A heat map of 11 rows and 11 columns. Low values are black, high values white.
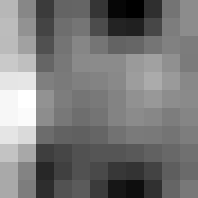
Seam: vertical, 20% of the way across, the left part higher. Stripes: none. Calmest part: centre. Lone odd cells: none. Ninth with the highest average: middle left.
